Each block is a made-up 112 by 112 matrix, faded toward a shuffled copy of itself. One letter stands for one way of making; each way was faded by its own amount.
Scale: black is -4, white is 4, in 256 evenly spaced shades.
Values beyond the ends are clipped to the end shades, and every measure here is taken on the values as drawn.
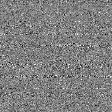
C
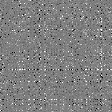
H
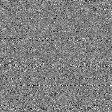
C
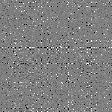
H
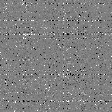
H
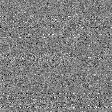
C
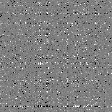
H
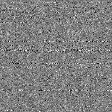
C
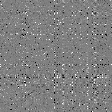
H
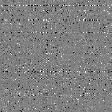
H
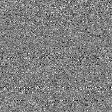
C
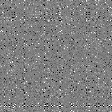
H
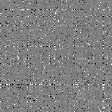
H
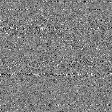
C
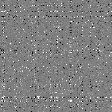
H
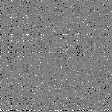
H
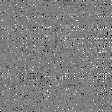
H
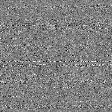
C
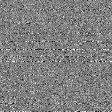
C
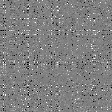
H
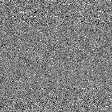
C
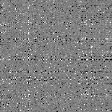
H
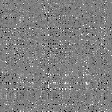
H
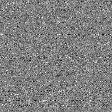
C
